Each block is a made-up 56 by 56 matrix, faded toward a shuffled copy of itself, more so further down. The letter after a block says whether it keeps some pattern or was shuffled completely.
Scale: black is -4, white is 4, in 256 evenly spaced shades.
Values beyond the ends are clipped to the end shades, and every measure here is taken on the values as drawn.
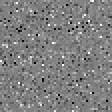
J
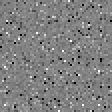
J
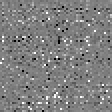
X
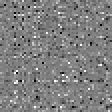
X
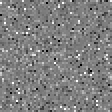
J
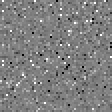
J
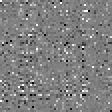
X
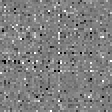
X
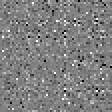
X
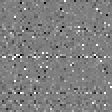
X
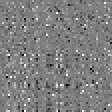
X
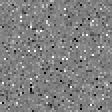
J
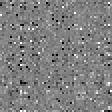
X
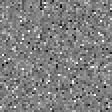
J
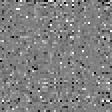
X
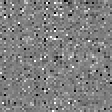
X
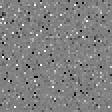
J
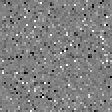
J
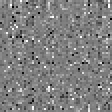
X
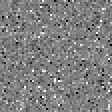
J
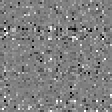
X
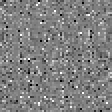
X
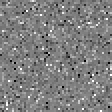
J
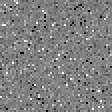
J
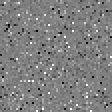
J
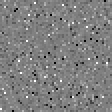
J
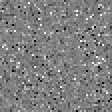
J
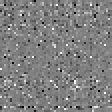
X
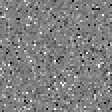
J
